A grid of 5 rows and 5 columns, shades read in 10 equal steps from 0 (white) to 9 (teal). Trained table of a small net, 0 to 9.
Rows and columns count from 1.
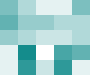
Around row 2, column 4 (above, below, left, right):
1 2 4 3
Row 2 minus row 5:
5 -4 2 -5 2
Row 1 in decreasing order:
5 5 3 1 1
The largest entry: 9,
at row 4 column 2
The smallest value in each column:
1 3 0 1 1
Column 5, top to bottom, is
5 3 3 6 1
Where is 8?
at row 5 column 2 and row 5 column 4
